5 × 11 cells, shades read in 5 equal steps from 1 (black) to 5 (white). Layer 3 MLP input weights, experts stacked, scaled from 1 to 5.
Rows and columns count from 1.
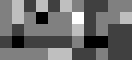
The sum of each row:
32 34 30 20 31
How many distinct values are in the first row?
3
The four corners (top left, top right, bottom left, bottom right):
3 3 3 2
